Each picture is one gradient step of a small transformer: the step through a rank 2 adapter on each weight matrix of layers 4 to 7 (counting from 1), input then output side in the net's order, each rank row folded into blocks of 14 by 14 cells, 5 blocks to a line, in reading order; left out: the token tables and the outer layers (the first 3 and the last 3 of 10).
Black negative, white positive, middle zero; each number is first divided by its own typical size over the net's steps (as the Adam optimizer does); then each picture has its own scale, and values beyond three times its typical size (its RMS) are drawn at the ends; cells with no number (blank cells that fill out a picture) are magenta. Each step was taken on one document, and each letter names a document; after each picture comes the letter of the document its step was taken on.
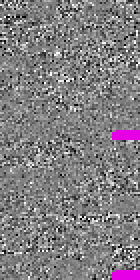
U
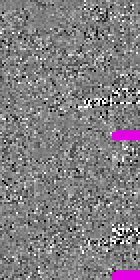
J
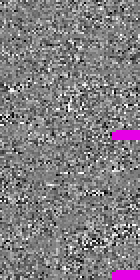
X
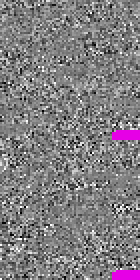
X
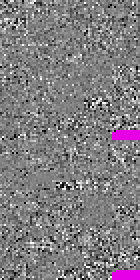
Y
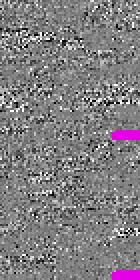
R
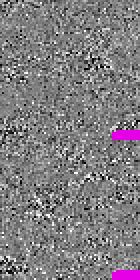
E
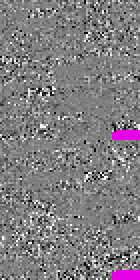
Y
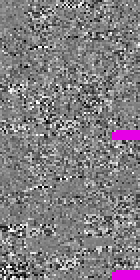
X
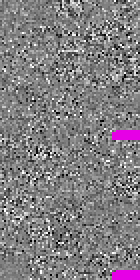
U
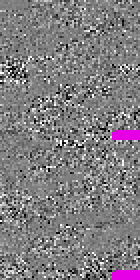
E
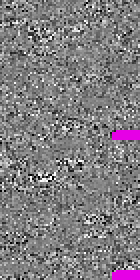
X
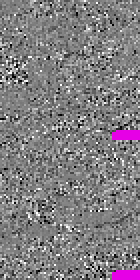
E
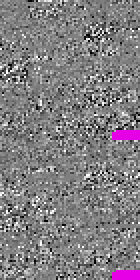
E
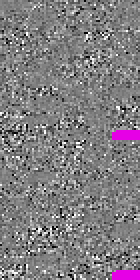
Y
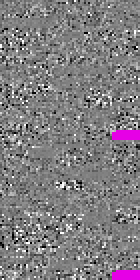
Y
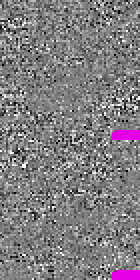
R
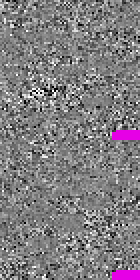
X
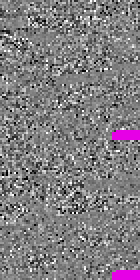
R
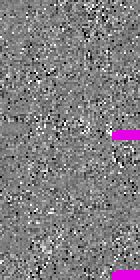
J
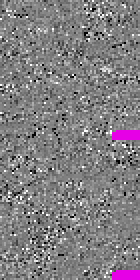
J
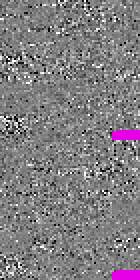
J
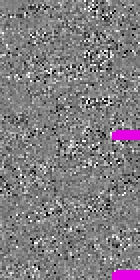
J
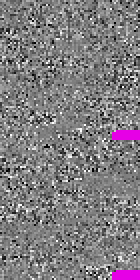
R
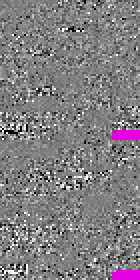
Y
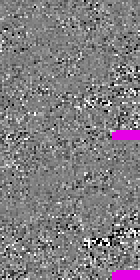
Y
